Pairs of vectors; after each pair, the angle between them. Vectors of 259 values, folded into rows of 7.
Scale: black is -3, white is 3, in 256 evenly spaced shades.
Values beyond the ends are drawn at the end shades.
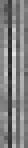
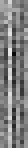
nearly opposite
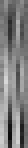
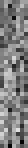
partly aligned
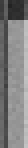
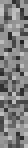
orthogonal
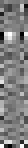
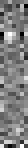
nearly parallel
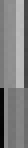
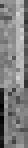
nearly parallel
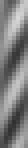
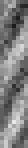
nearly opposite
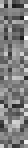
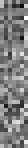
nearly parallel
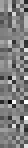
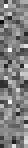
orthogonal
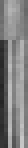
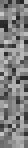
orthogonal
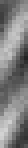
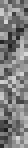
partly opposed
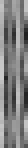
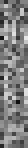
partly opposed
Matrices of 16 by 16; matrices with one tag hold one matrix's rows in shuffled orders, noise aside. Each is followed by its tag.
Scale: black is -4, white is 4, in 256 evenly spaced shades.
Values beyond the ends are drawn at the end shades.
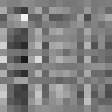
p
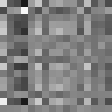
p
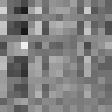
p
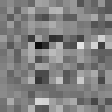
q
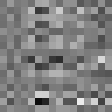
q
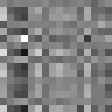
p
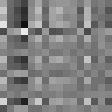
p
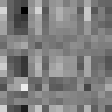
p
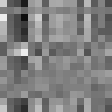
p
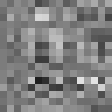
q
